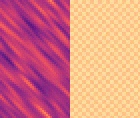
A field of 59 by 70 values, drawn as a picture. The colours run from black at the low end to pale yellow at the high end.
The table splits into one row of 2 panels. Panel 1,1: middling, slanting down to the right. Panel 1,2: very high, checkered, faint in contrast.
